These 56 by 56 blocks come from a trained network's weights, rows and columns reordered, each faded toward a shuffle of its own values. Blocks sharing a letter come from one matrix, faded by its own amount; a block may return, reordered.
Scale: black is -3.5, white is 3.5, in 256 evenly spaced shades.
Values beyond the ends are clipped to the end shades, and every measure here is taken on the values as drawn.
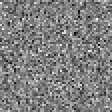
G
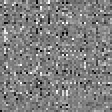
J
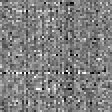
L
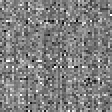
L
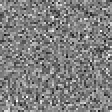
G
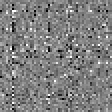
J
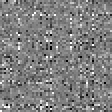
J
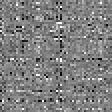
J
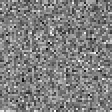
G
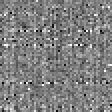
L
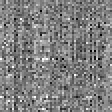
L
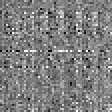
L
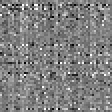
L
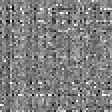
L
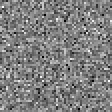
G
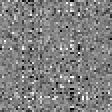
J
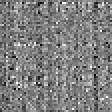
L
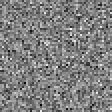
G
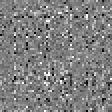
J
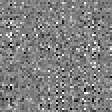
J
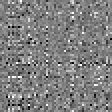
J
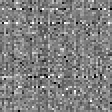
L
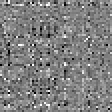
J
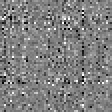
J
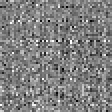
L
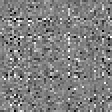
J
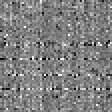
L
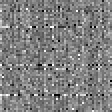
L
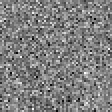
G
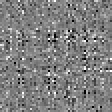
J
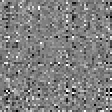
J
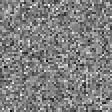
G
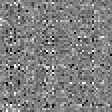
J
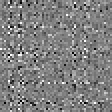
J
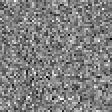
G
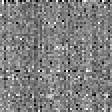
L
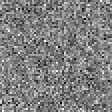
G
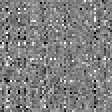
J
